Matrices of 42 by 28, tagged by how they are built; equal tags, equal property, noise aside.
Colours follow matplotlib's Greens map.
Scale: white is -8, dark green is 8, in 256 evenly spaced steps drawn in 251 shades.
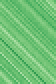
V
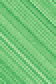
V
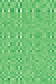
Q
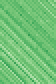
V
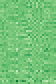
Q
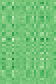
Q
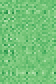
Q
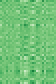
Q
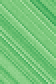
V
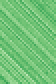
V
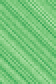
V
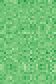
Q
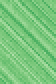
V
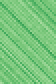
V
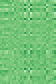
Q
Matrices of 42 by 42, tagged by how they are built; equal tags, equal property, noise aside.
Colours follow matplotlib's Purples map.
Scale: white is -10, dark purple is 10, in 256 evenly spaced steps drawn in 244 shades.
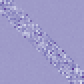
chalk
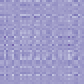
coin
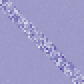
chalk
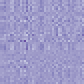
coin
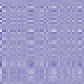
coin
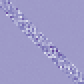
chalk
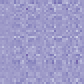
coin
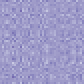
coin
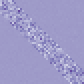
chalk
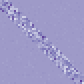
chalk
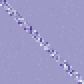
chalk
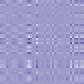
coin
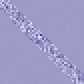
chalk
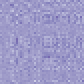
coin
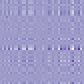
coin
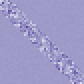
chalk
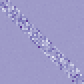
chalk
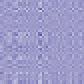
coin
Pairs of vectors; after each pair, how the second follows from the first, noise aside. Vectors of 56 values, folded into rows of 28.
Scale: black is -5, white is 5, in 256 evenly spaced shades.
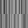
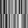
scaled up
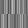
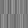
shrunk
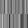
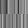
reversed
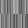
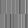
partly zeroed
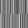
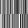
scaled up
